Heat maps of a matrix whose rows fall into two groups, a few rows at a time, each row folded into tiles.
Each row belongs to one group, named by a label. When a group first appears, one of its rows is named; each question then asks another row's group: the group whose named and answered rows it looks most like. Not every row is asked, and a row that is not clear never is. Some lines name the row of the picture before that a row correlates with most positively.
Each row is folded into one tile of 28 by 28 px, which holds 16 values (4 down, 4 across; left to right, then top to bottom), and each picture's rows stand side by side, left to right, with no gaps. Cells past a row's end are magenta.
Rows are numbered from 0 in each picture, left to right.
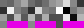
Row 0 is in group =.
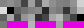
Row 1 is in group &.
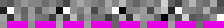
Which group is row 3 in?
&
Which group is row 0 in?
=
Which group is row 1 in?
&
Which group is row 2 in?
=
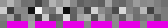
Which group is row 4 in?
=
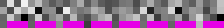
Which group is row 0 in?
&
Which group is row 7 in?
&
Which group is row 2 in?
=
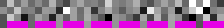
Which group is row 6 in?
&
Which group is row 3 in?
&
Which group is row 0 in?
&
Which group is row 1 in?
&
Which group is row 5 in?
=
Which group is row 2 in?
=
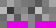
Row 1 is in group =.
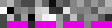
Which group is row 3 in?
&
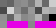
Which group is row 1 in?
&
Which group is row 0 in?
=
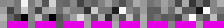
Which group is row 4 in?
=
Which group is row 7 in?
=
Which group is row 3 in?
=
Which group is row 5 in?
&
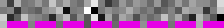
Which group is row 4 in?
&
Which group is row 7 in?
&
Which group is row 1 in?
&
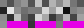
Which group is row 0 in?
=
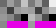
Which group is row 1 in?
&
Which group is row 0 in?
&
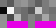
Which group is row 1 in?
=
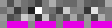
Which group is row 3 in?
=
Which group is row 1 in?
=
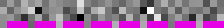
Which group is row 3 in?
=
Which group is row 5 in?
=
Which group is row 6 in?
&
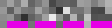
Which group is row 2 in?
=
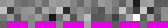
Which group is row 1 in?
&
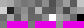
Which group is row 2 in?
&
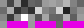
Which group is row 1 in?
=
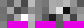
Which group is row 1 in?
&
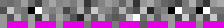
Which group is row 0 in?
=
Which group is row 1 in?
=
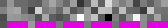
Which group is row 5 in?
=
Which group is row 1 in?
=
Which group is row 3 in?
&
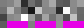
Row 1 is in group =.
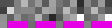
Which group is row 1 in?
&
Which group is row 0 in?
=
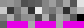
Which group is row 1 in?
=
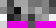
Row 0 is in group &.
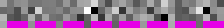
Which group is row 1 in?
=
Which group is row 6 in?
&
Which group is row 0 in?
&
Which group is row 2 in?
&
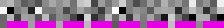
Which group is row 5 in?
&
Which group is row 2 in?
&
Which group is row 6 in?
&
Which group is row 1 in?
=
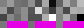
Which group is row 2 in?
&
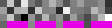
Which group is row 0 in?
&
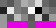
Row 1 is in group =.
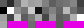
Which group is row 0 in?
=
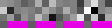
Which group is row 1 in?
&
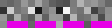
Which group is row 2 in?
=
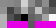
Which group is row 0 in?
&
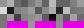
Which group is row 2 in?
=
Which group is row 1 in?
&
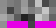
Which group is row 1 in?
&
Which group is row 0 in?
&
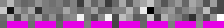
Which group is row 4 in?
&
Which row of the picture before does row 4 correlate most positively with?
1
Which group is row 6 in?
&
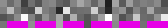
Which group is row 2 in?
=
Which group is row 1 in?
=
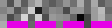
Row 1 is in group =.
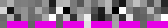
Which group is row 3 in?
&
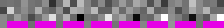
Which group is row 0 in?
=
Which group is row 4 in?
&
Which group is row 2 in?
&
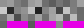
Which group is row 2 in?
=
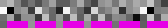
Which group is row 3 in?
=
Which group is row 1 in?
=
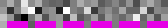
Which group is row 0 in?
&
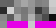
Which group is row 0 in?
=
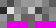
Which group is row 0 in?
=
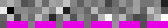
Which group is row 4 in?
&
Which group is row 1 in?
&
